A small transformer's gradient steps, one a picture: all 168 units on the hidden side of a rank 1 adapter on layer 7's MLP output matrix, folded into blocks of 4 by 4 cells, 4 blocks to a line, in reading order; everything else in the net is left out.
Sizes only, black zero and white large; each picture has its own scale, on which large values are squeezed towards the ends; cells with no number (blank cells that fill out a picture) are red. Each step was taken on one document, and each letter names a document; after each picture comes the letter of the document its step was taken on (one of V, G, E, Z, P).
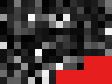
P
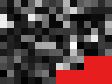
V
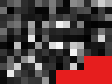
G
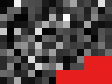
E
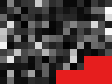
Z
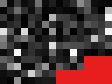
Z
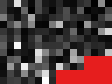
P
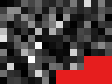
E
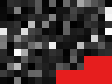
Z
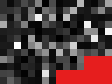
V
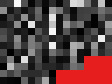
G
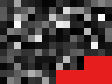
G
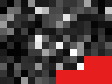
G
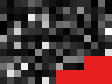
P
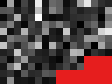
Z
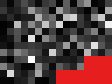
E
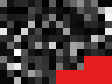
Z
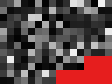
G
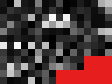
P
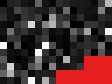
P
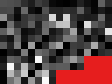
P
